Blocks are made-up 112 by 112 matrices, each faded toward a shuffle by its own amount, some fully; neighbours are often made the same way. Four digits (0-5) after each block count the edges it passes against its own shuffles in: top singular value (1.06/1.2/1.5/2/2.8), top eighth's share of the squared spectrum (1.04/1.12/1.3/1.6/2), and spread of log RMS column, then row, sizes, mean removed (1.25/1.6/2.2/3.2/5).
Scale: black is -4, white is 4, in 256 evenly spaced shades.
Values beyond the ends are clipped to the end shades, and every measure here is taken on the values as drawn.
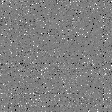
3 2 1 1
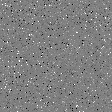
0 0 0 0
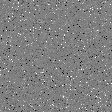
0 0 0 0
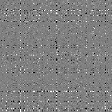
5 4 3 3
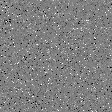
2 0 0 0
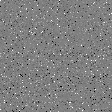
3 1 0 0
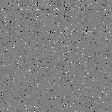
3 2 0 1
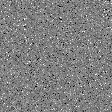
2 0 0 0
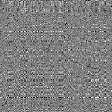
5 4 3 3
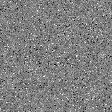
2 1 0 0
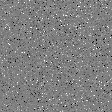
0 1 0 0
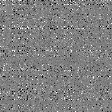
2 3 3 3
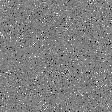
1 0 0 0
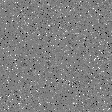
0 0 0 0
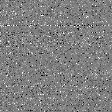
2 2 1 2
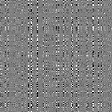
5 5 4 3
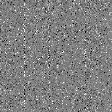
4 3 2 1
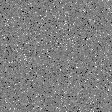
0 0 0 0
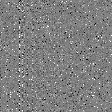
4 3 2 0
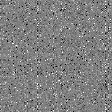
4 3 2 1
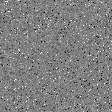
2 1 0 0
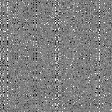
5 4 3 2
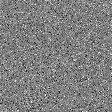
2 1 0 0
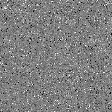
3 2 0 1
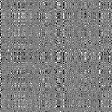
5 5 4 3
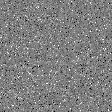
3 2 0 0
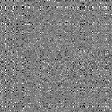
5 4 3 3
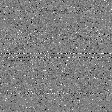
3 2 0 3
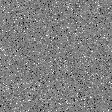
0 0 0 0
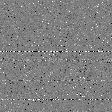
4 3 0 2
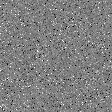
0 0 0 0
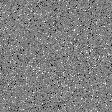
1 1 0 0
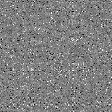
4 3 2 1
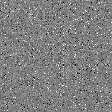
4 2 1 1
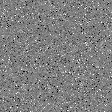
2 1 0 0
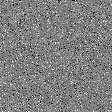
2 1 0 0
